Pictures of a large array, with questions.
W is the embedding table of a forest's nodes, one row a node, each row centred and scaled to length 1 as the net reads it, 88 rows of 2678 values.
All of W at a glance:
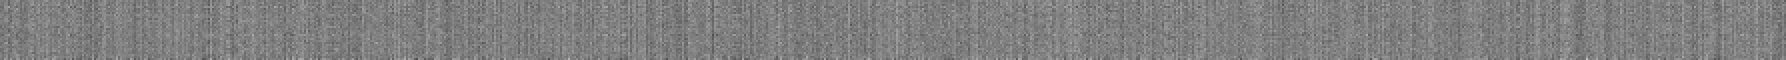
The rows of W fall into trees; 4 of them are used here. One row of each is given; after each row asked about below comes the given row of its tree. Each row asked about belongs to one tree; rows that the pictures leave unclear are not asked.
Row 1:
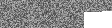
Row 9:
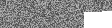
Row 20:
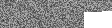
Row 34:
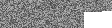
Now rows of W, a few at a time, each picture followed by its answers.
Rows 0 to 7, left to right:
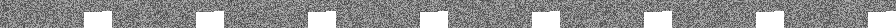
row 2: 34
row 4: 20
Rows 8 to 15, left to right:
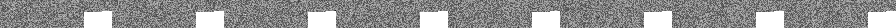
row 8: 1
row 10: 9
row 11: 9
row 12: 1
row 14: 1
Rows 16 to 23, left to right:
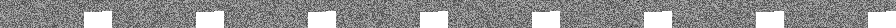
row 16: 9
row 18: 1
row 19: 1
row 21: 34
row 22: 9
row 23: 34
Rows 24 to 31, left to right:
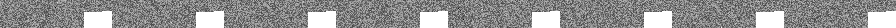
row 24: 1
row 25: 20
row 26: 9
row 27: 1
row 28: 1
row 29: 1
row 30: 9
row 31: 9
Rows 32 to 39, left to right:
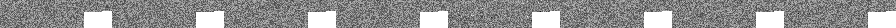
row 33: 1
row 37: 1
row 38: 34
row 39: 34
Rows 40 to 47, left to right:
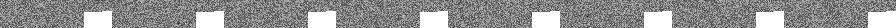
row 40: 9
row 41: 34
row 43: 20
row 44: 1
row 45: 34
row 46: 20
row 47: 1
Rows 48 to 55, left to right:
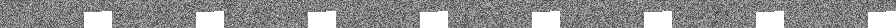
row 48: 20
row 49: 1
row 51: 9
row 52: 9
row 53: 9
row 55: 9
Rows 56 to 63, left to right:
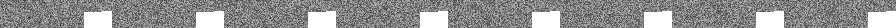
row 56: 20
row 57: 1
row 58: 20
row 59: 9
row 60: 20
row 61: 34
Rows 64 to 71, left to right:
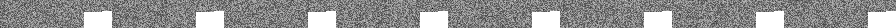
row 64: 1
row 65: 1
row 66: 34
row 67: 1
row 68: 9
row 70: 1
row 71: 20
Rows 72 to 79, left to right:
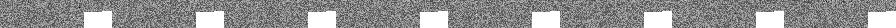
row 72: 9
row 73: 9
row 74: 1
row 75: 9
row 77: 1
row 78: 9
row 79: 20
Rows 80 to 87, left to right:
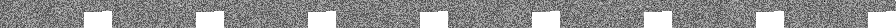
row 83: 34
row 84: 1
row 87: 1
